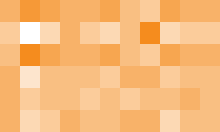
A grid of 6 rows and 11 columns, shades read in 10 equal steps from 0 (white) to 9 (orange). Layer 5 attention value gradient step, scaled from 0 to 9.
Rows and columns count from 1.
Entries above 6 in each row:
4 1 4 0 0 0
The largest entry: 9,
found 2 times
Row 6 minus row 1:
0 -5 -3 0 -1 -2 1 2 -4 -1 -1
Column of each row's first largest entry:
2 8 2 1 1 1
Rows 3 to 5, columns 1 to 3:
5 9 7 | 6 2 5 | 6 4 5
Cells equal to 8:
1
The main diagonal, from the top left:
6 0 7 5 4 5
